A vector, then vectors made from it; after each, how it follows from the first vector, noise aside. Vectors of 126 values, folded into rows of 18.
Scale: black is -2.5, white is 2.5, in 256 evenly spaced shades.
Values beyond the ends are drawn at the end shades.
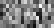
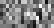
copied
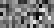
sign-scrambled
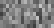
shrunk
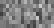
shrunk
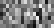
copied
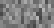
shrunk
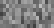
shrunk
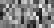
copied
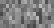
shrunk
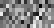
sign-scrambled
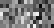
sign-scrambled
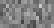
shrunk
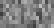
shrunk
